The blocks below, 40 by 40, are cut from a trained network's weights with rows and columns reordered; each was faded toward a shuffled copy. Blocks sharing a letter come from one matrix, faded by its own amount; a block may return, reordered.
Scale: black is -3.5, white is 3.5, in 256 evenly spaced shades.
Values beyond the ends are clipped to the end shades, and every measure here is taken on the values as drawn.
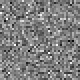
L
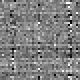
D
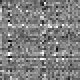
D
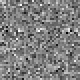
L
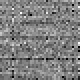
D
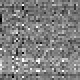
D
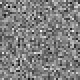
L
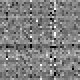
D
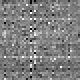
D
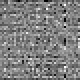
D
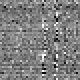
D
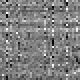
D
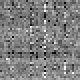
D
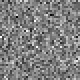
L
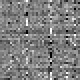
D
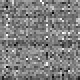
D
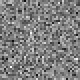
L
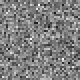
L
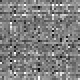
D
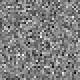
L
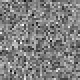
L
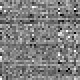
D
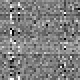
D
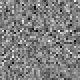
L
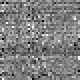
D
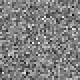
L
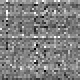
D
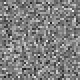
L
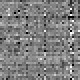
D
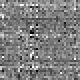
D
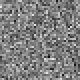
L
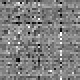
D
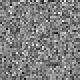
L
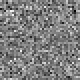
L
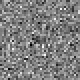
L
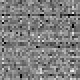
D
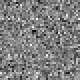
L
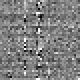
D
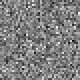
L
